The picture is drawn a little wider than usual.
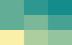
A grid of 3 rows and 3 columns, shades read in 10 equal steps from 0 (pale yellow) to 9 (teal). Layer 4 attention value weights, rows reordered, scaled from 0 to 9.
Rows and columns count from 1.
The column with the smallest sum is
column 1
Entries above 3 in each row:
3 3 1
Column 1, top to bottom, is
6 6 0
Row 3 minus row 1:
-6 -5 -5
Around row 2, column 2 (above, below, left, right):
8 3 6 7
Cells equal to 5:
1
